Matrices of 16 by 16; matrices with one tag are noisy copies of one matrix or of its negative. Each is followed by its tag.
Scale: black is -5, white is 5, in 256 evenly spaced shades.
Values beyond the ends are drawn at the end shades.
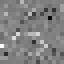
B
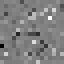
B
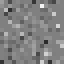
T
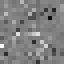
B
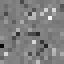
B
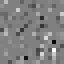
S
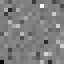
T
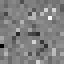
B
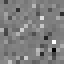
S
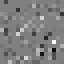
S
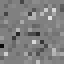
B
